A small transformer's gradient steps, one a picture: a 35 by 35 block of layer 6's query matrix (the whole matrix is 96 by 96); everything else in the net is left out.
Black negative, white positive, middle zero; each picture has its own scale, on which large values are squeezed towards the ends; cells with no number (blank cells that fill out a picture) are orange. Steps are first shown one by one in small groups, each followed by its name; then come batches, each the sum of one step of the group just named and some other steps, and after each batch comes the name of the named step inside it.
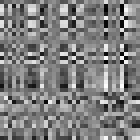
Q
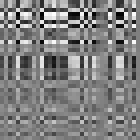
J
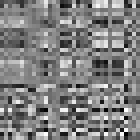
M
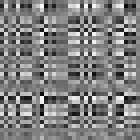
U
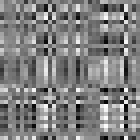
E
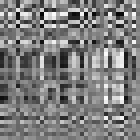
J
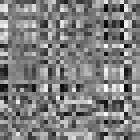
M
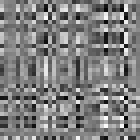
E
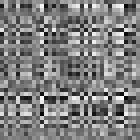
U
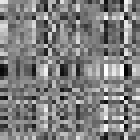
E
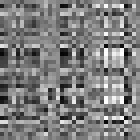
M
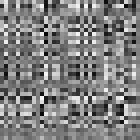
U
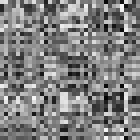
U
